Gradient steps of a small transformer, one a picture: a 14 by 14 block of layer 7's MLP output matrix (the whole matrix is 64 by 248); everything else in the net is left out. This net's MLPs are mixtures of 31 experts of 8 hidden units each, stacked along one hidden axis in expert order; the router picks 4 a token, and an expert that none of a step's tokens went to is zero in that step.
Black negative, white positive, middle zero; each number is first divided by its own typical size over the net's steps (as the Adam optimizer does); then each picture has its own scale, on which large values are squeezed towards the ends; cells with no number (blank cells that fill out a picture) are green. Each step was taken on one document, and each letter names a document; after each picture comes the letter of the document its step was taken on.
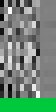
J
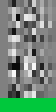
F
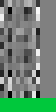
J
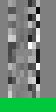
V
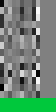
J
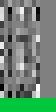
J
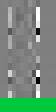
V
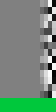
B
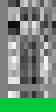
F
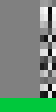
B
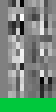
F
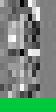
V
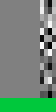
B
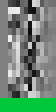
F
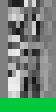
F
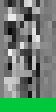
F
